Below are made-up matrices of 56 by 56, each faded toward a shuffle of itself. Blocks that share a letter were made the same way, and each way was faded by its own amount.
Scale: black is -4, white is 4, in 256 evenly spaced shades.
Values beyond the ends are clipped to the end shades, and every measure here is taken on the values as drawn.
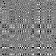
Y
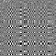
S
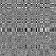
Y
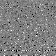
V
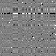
Y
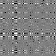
S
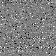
V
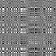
S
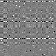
Y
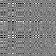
S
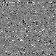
V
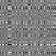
Y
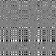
S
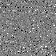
V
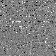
V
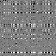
Y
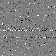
V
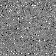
V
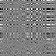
S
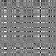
S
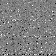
V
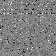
V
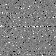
V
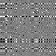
Y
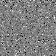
V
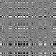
S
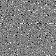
V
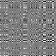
Y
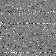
V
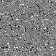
V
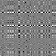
S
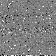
V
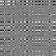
S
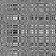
Y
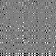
Y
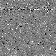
V
